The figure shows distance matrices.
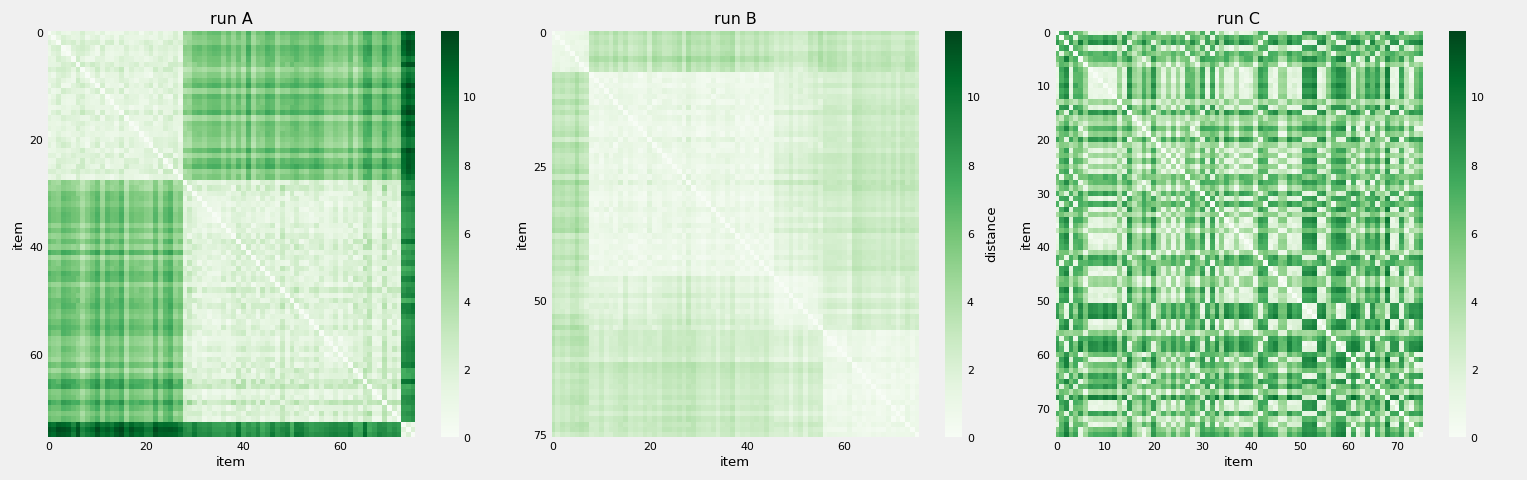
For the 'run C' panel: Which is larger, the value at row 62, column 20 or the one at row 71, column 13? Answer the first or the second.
the first
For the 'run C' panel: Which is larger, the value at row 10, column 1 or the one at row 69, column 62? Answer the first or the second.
the first
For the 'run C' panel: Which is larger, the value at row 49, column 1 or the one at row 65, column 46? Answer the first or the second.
the first
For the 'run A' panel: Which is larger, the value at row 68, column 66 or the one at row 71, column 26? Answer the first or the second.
the second
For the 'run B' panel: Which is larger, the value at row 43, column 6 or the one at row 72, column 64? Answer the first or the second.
the first
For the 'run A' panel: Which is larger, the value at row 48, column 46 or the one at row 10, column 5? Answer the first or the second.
the first
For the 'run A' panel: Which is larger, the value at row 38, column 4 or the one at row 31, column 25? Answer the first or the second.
the second
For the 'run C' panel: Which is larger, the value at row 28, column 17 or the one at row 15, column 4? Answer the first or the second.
the second
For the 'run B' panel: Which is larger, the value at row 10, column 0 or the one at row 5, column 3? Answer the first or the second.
the first
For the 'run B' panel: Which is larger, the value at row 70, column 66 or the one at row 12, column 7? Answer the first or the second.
the second
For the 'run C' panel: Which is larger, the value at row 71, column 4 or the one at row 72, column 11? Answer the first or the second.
the first
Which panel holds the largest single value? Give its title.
run A
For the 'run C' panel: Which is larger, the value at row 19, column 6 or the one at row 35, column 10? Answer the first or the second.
the second
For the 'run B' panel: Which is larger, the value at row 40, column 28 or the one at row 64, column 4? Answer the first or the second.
the second
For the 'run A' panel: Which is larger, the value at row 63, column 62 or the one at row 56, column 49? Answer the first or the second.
the first
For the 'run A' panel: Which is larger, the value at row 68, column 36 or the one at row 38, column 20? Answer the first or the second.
the second
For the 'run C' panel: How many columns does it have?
76
